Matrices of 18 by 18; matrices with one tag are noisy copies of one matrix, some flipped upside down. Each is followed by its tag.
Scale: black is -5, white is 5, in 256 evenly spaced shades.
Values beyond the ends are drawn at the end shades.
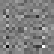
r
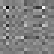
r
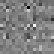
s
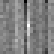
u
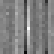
u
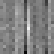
u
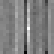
u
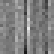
u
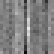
u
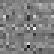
s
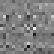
s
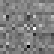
s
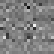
s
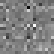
s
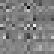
s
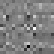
s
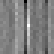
u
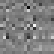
s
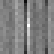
u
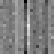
u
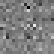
s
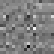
s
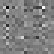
r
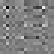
r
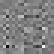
r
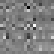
s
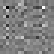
r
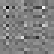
r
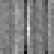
u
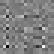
r
